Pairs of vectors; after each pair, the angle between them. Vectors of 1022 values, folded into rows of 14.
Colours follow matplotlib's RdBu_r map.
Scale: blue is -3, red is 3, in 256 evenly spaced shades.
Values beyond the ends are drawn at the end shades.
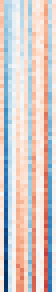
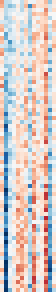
nearly parallel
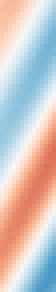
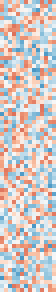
orthogonal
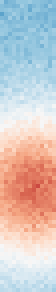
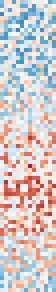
partly aligned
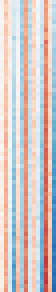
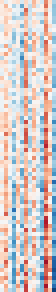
nearly parallel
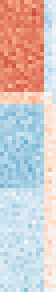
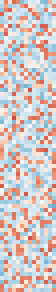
orthogonal
